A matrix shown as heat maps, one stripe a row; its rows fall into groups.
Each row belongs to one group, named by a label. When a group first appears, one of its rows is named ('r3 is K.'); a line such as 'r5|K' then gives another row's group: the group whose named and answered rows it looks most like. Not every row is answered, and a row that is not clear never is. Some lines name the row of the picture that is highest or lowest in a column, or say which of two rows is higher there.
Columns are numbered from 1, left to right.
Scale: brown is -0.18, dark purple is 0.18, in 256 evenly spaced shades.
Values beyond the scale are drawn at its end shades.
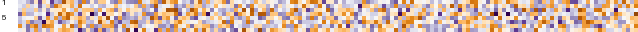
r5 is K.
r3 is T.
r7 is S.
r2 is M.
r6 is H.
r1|K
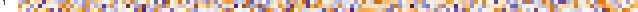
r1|H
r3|K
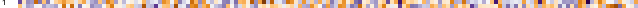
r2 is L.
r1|T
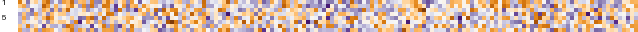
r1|S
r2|S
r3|K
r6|T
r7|H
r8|S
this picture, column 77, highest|3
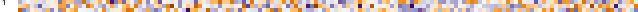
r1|K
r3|L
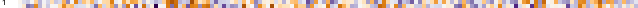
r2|T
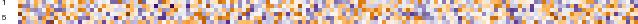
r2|L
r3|H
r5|S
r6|T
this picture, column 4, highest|3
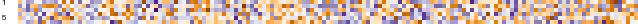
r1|L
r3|L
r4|H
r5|M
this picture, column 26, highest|4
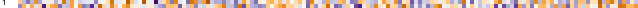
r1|L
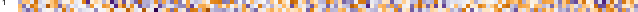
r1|K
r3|L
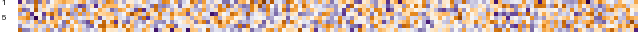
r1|T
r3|K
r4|H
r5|M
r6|S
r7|H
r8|L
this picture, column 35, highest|8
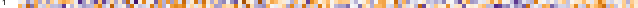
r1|T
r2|H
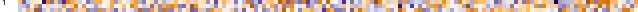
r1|H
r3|K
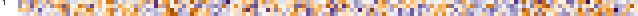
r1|T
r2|H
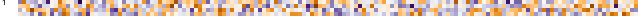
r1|T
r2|M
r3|K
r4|K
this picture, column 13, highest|2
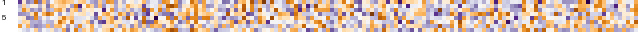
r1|T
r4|S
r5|T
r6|M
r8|L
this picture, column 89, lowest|4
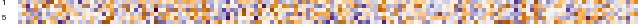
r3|T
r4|T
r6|S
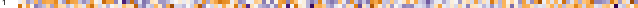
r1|S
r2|M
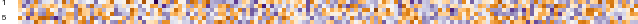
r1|L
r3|H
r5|S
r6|K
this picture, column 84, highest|1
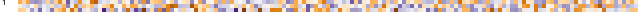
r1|M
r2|L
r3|T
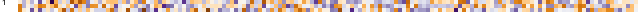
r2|S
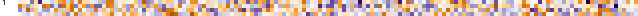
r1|M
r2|S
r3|H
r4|L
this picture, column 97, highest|4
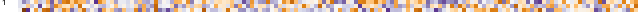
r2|M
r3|S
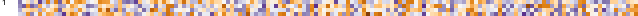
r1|K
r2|H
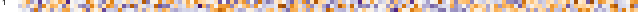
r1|M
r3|K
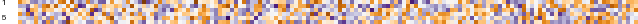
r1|M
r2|S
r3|S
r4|H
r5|L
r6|H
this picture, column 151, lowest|4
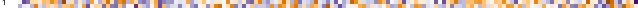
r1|S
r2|K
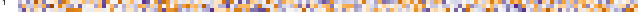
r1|K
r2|T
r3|H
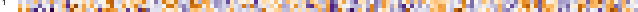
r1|L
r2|L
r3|L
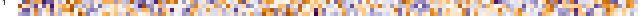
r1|H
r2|M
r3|L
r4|L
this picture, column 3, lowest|1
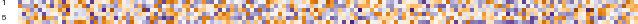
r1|H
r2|K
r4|H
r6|H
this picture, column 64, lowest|1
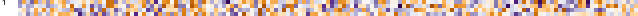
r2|L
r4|T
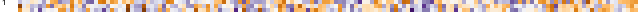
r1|H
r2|M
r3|M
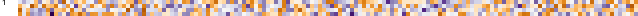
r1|K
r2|S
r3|M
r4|L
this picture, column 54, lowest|1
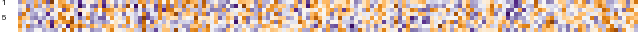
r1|T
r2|T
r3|H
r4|T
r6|M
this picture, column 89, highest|2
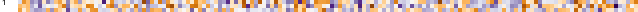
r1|T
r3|M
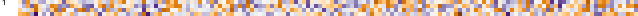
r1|H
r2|H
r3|K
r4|M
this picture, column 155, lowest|2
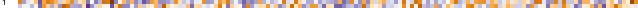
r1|S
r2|K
